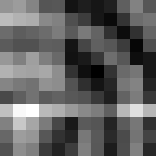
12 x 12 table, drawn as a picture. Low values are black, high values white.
Neither half mirrors the other. Row 9 differs from the rows beside it. The left part is higher, up to a seam about 40% of the way across. The bottom left is the ninth with the highest average. Rings spread out from the bottom left.
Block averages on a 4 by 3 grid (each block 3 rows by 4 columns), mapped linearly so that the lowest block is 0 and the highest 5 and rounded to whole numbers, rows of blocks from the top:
411
400
523
411
